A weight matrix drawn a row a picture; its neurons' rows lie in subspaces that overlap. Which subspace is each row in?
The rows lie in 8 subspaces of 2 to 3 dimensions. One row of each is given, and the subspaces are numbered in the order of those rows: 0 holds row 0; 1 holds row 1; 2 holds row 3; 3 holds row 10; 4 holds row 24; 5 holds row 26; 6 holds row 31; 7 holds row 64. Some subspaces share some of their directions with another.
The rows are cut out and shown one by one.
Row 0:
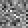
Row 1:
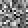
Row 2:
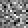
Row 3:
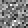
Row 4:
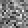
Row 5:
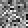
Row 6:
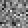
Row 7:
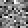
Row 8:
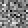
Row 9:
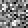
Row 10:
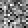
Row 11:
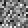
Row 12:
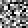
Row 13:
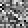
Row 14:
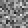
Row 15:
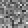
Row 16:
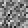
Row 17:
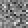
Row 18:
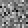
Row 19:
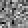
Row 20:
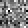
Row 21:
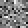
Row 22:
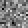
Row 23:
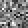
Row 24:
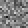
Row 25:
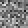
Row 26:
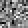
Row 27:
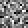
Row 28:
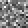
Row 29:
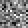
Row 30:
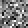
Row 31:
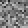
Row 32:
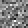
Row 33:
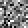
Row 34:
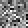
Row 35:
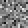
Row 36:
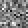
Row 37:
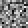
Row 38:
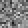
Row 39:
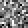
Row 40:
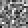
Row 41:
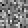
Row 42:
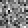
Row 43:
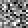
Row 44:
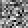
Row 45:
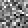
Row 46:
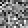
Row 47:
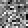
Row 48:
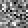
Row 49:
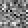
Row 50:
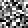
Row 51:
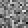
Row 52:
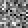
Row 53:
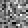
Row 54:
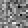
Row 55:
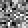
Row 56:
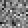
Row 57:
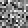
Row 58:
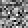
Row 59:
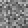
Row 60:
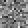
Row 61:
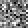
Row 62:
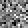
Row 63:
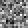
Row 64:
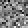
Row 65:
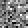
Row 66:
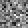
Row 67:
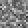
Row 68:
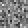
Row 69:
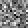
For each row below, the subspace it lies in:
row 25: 6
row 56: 3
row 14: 4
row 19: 5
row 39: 1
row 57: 6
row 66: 7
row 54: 0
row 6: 3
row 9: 2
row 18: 2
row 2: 1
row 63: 4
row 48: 2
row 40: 5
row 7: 4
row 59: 6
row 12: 5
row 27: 1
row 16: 3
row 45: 7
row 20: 7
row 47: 0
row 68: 7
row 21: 4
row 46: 6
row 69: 1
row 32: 2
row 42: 7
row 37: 5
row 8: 6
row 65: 0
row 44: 2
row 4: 2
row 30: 2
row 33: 3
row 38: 1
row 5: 0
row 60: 4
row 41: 7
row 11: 3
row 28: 6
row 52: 1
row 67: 6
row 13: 6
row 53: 0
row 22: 1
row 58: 2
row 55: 3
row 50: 7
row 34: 0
